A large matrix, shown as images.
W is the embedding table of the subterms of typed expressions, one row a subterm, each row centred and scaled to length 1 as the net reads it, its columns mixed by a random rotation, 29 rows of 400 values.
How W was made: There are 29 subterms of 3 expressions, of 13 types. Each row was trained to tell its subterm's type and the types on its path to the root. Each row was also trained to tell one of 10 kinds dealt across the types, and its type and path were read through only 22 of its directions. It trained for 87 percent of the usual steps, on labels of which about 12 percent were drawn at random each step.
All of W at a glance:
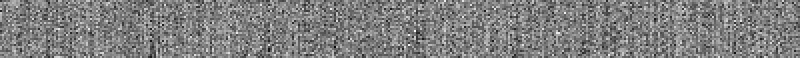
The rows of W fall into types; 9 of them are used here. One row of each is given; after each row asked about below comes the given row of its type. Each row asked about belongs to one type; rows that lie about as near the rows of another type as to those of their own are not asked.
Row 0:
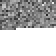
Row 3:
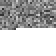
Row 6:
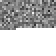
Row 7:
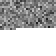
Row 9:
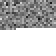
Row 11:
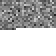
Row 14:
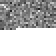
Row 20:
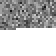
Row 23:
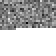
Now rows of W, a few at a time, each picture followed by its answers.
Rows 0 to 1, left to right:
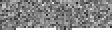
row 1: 23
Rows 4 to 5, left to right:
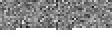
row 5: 11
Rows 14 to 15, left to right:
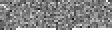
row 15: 11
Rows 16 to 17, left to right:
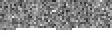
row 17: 6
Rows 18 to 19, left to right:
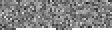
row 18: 11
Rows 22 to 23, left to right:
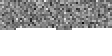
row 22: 6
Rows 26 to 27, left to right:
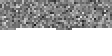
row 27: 20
